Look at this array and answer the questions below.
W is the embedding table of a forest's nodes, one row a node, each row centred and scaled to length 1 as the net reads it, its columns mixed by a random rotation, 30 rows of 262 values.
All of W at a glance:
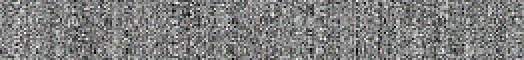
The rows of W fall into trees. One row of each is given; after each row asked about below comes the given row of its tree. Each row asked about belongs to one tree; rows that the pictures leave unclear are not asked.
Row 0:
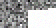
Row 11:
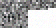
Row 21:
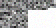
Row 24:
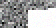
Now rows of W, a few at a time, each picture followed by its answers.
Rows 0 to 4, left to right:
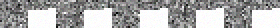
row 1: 11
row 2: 21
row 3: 0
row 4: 24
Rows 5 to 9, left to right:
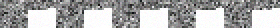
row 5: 21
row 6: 24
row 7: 0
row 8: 21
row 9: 11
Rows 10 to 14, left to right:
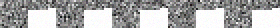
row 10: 11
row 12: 21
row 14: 0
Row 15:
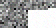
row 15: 24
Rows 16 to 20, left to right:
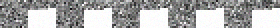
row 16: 11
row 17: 24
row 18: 11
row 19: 0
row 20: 11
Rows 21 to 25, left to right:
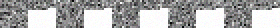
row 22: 24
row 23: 11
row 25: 24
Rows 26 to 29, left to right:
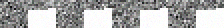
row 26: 24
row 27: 11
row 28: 21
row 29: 11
